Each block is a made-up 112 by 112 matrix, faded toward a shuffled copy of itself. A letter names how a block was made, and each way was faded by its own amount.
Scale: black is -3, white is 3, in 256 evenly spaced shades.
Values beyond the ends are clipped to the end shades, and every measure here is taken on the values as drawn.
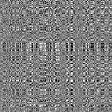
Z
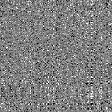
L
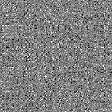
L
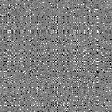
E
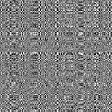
Z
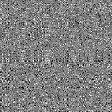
L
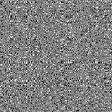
L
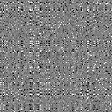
E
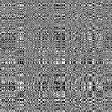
Z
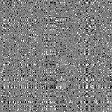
E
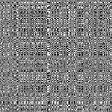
Z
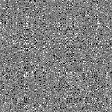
L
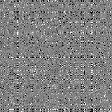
E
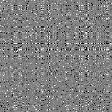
E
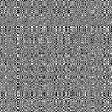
Z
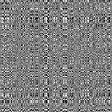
Z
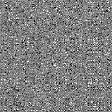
L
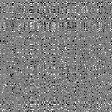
E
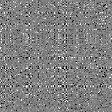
E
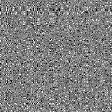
L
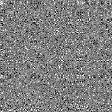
L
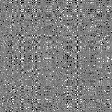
E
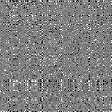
E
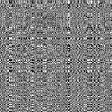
Z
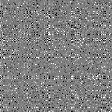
E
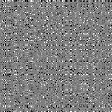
E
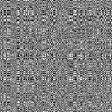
Z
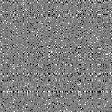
E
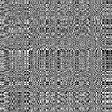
Z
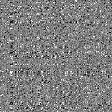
L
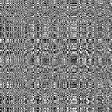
Z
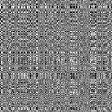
Z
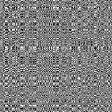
Z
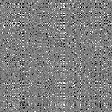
E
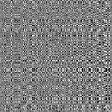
Z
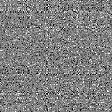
L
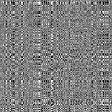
Z
